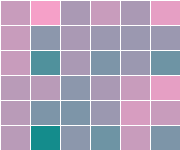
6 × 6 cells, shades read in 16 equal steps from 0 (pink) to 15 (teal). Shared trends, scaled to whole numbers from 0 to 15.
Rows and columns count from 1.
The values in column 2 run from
0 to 15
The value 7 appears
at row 2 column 2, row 4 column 3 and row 6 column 3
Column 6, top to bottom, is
1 6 9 1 3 8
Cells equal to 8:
4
